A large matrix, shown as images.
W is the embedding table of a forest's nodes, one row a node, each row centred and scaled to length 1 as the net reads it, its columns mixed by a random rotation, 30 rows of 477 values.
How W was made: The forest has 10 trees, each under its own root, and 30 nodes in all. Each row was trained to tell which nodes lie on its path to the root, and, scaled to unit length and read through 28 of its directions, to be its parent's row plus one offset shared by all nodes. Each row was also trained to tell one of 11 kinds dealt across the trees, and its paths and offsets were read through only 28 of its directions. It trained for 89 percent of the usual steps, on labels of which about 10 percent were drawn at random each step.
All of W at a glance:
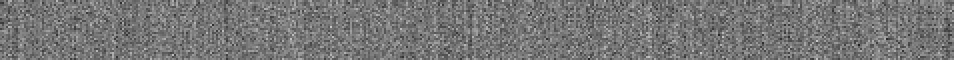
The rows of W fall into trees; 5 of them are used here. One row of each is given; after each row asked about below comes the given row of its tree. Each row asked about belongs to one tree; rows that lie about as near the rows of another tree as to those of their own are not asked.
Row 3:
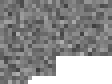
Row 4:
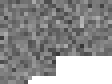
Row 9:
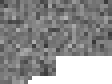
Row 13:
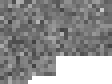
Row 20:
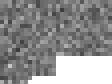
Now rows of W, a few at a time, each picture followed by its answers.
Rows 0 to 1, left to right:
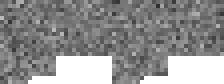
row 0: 13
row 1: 13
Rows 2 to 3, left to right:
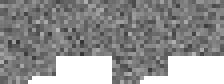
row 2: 13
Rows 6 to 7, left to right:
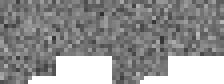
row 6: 9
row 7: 3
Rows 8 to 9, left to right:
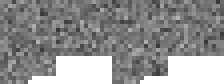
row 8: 4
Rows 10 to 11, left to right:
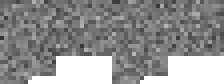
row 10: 4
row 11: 13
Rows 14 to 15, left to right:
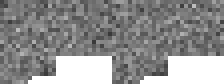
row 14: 9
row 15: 9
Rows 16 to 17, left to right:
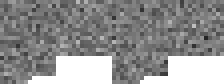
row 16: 20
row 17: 4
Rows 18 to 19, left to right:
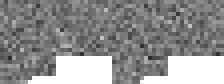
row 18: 20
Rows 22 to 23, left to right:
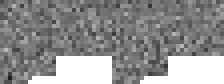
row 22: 4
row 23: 9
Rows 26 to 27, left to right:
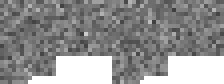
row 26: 3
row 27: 13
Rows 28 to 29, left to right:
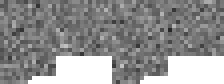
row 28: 20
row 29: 9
